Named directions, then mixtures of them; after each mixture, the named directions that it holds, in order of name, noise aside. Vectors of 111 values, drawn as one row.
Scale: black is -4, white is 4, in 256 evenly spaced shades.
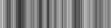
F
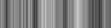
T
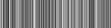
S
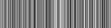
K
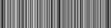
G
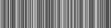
G, K, S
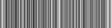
G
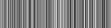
K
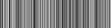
S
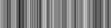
F, G, T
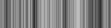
T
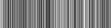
F, K, S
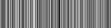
G, S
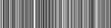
S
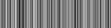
F, G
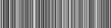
S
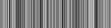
F, S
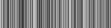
F, G, S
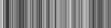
F, S, T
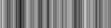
F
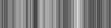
F, T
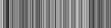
F, S, T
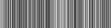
F, K, S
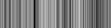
K, S, T
